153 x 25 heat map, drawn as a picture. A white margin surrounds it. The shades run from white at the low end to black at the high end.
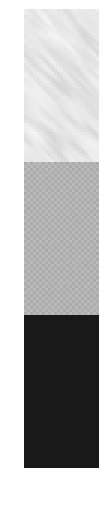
It is made of 3 by 1 panels. Panel 1,1: very low, slanting down to the right, faint in contrast. Panel 2,1: low, checkered, faint in contrast. Panel 3,1: very high, flat.
